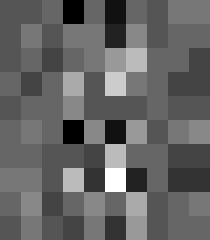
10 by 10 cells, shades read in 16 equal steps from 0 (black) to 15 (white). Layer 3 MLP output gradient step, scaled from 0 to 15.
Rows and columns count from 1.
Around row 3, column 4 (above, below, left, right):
7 10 4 7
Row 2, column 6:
2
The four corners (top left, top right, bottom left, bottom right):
5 7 5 6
